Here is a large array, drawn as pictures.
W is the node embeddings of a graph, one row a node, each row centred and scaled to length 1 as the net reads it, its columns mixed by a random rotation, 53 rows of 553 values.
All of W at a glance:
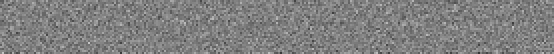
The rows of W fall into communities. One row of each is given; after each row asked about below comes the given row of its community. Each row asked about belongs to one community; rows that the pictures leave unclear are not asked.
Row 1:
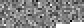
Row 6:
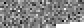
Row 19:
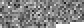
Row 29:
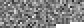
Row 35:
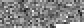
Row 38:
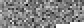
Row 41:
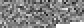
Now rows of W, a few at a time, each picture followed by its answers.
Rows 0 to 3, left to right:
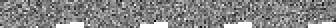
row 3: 1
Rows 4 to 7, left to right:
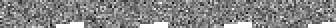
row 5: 19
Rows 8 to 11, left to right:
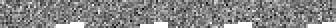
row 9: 29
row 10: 6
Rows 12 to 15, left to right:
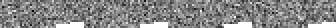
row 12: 19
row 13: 6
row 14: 35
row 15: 1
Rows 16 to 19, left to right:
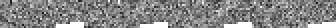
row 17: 29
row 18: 29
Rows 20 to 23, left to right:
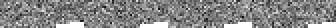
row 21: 41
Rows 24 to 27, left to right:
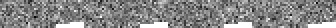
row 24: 41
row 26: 6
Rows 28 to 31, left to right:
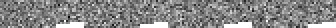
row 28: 6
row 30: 38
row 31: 19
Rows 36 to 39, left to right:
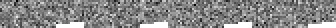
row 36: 19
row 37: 41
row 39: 6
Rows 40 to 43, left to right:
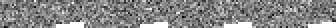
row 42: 19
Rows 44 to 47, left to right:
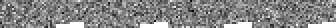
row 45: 1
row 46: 35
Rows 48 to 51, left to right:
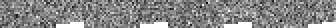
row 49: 1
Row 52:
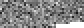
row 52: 1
